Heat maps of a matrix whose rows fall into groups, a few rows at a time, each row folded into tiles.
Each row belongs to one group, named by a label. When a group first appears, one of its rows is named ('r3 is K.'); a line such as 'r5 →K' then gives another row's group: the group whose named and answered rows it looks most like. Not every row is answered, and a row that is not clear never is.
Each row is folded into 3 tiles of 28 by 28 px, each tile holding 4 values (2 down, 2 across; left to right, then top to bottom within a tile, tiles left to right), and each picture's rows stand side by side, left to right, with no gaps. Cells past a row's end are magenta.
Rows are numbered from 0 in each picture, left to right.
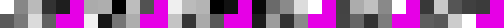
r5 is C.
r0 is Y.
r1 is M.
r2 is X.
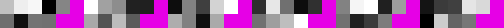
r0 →X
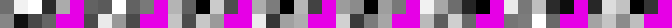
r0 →X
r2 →M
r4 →M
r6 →Y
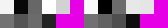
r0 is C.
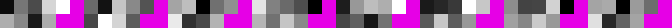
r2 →M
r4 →X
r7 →M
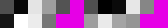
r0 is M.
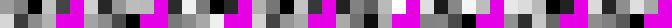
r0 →M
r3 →M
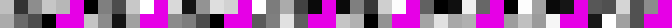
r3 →Y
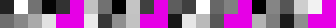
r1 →M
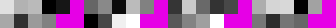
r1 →C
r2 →C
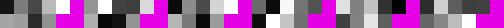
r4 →Y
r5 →C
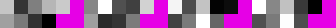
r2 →Y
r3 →Y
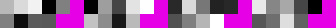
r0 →X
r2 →C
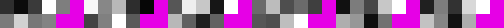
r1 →Y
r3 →C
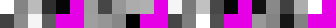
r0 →Y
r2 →Y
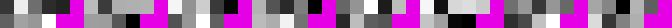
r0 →C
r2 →Y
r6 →C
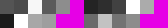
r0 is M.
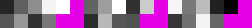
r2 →Y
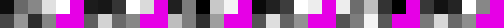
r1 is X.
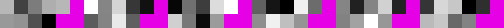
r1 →Y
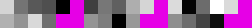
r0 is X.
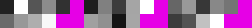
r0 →C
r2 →C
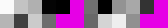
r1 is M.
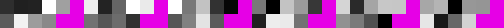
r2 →Y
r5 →M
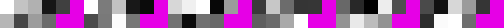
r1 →Y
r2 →X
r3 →C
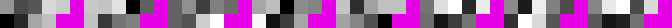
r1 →X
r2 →C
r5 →X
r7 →X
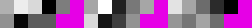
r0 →X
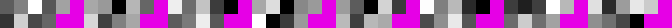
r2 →Y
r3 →M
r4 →M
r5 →Y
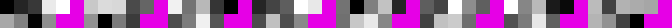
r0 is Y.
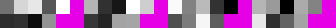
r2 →Y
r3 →M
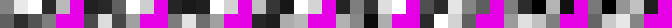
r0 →X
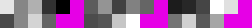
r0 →Y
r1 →C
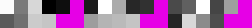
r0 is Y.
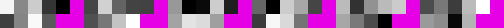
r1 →C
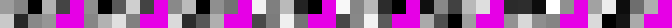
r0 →M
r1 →M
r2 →M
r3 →Y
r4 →Y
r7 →M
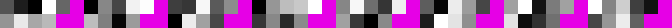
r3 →X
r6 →M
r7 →Y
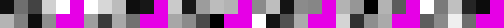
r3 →M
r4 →M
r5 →Y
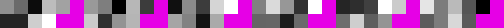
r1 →M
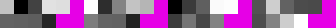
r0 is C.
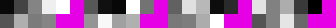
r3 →Y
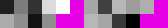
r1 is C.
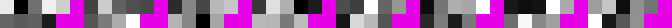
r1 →C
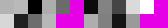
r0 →M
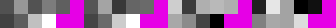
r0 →C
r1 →C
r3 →C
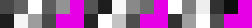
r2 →Y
